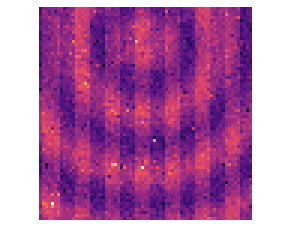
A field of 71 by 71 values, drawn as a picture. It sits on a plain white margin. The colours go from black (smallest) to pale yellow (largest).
Histogram: bell-shaped. Stripes: upright, repeating 7 times. Rings: centred on the top middle. Average level on the scale: 40%.
